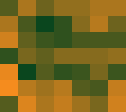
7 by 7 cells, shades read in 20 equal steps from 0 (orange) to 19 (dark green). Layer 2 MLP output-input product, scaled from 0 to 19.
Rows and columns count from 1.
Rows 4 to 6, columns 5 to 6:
9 9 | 15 10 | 13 14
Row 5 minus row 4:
-15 9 1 7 6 1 7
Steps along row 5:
up down up down down up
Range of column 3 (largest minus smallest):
13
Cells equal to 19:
2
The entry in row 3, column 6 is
14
